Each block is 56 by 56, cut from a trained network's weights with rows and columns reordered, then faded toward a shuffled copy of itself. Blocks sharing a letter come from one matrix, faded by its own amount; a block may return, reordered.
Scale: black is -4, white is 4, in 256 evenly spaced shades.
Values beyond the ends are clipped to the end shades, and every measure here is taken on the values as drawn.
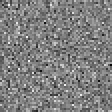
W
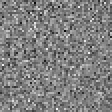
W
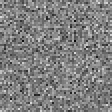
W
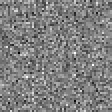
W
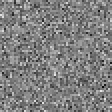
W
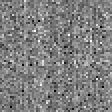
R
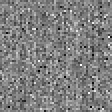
R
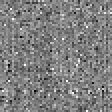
R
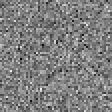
W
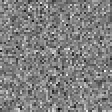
W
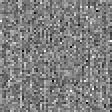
R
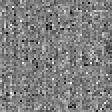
R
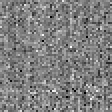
R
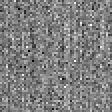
R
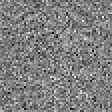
W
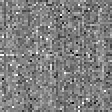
R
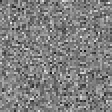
W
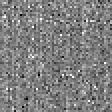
R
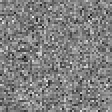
W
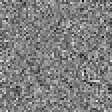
W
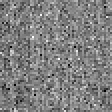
R
